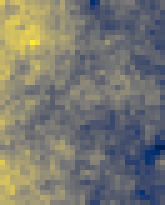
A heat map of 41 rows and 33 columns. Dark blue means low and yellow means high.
Odd rows or columns: none. Slope: up to the left. Grain: blotchy. Ninth with the highest average: top left.
